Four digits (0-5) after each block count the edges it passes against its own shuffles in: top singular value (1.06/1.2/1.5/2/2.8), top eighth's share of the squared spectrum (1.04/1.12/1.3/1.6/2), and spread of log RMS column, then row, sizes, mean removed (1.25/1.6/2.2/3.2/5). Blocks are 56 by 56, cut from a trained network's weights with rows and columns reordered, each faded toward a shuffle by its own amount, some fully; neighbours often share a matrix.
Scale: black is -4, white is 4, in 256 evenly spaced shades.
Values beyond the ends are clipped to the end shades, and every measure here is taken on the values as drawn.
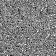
0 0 0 0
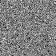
0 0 0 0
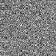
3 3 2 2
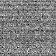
3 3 2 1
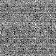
3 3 2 0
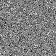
0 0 0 0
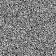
1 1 0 0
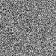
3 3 1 0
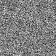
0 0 0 0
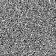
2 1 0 0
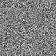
2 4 1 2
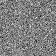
0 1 0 0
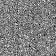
0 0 0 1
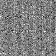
2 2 0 2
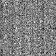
2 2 0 2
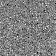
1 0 0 0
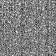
2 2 0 1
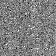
1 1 0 1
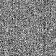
1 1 0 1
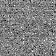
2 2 1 0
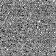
1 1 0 0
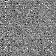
2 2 1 0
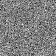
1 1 0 0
